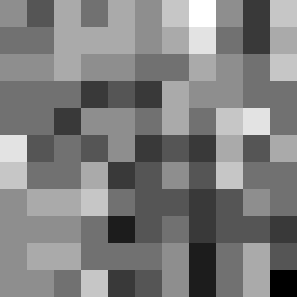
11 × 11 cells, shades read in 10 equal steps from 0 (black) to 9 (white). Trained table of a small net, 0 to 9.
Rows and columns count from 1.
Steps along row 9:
same same down down up up down up same down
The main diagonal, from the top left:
5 4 6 2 5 2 5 2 3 6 0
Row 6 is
8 3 4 3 5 2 3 2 6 3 6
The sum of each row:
59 57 56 43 53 45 49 48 37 48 42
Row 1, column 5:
6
